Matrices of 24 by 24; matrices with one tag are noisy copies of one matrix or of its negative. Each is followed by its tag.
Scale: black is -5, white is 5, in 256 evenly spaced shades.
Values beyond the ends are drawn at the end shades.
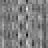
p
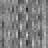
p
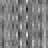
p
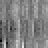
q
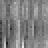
q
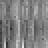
q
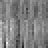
q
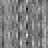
p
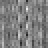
p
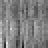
q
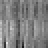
q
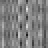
p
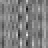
p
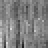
q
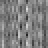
p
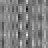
p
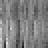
q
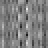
p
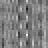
p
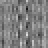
p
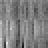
q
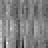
q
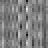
p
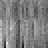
q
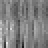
q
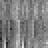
q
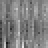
q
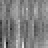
q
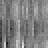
q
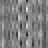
p
